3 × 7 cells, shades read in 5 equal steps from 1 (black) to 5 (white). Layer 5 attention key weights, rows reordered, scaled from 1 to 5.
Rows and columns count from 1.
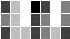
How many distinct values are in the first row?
5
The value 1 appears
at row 1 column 4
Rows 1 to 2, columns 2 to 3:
4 5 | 4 5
